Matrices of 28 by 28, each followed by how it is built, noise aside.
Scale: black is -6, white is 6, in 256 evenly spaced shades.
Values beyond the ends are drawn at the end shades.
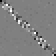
banded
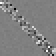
banded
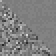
lower triangular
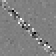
banded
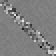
banded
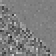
lower triangular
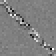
banded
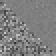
lower triangular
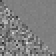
lower triangular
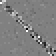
banded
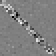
banded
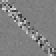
banded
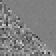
lower triangular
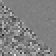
lower triangular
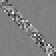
banded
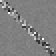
banded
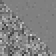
lower triangular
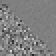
lower triangular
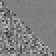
lower triangular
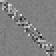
banded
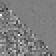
lower triangular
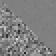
lower triangular
